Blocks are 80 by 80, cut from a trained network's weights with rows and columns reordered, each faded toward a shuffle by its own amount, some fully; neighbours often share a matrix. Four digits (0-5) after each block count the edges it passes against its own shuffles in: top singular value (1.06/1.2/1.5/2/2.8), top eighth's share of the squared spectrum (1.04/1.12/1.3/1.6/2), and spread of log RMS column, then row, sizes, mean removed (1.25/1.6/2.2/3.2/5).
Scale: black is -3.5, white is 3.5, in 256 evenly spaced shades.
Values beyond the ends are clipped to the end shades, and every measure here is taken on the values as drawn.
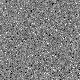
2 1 0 0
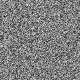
2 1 0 0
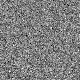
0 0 0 0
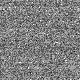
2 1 0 0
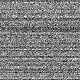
4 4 1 2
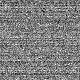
4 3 0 1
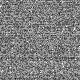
2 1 0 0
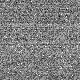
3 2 0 0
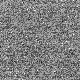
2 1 0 0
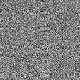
4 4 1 2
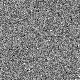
0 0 0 0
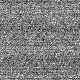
3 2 0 1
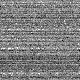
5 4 1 2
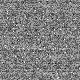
2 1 0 0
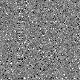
3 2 1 1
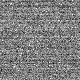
3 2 0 1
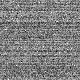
4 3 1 1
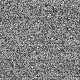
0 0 0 0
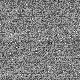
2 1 0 0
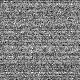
4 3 1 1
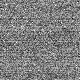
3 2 0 0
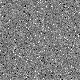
1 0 0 0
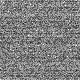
3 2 0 0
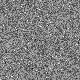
0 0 0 0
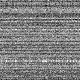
5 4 2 3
